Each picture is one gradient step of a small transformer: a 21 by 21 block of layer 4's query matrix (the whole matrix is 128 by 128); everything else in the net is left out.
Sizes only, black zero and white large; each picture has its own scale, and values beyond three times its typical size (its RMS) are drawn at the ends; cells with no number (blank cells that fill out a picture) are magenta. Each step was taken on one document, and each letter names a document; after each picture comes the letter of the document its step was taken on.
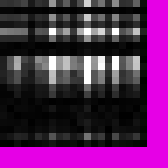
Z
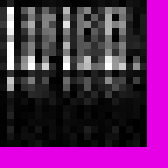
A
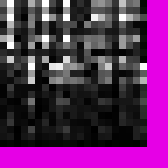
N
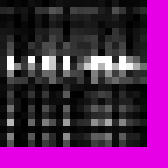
N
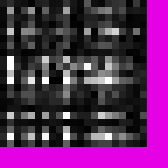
N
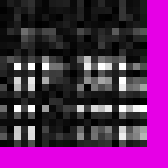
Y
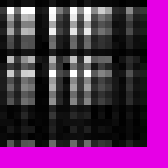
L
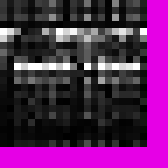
Z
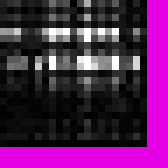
Z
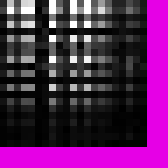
L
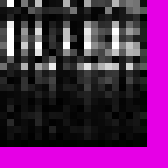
A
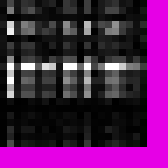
A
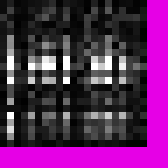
N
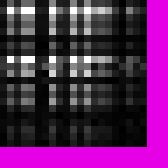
L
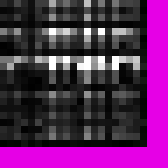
Z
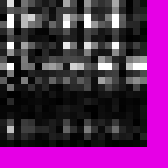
A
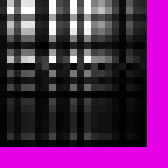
L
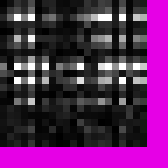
Y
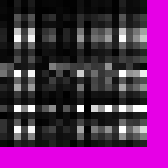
Y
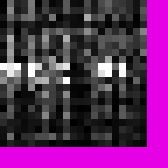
N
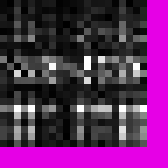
Y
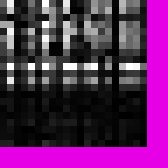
N
